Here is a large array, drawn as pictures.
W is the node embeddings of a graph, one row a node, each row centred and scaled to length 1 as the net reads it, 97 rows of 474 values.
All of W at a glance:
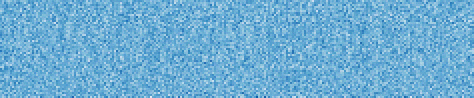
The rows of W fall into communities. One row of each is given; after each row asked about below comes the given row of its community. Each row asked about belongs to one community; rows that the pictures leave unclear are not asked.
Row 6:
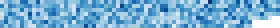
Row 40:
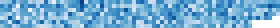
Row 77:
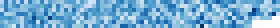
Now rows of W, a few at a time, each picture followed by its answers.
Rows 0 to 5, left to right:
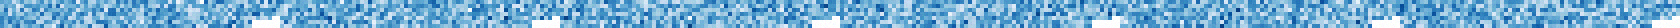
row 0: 77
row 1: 6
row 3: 40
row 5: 40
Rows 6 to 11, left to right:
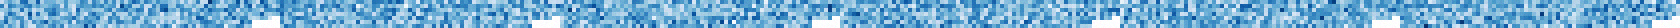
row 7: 40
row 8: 40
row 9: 6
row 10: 6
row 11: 6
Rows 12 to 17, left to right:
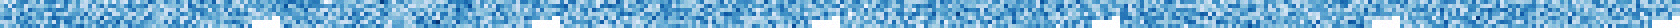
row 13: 40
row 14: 40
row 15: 40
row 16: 77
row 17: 77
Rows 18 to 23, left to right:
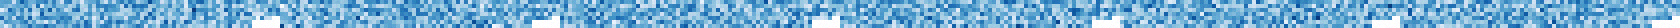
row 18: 6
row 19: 77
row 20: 77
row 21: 77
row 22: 40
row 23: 40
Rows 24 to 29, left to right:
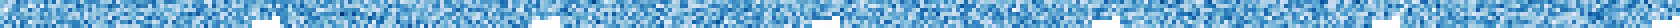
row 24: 6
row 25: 77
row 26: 40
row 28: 40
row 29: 6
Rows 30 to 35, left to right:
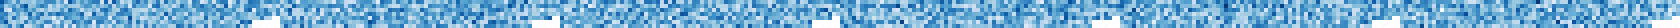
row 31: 40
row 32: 77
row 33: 40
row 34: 6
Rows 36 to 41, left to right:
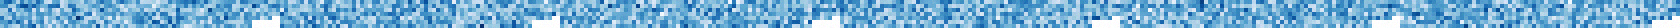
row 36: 40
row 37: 77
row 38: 77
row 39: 40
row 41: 6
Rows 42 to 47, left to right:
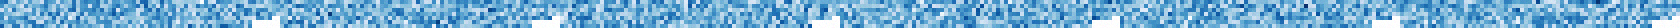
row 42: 77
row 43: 40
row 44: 6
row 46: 77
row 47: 40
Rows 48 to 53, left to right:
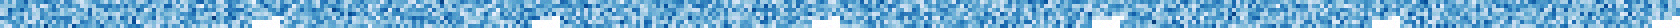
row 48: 6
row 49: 40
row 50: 6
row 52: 6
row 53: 6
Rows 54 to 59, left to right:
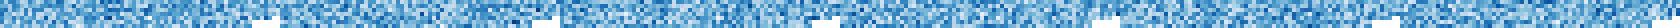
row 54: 40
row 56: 40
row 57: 6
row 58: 40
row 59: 6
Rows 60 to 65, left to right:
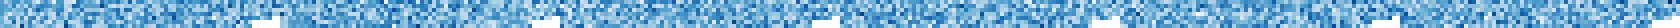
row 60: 40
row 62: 77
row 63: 77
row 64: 6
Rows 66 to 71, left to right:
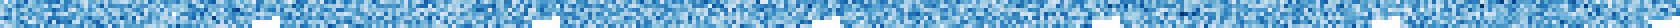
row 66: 6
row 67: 6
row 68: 6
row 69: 40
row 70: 40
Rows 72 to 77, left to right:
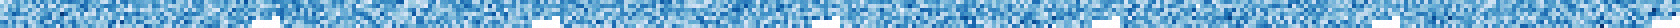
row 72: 6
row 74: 40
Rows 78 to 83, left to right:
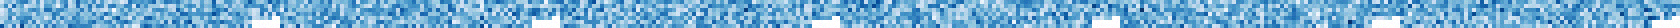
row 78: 6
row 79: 77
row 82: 77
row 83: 40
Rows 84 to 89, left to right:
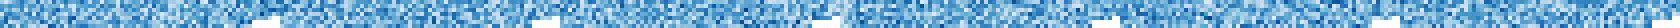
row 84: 6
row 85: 40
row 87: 6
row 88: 77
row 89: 40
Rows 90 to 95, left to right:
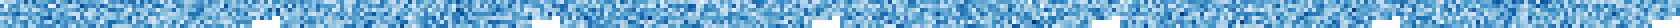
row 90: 6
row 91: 40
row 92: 77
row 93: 77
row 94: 6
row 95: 6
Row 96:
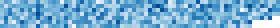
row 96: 6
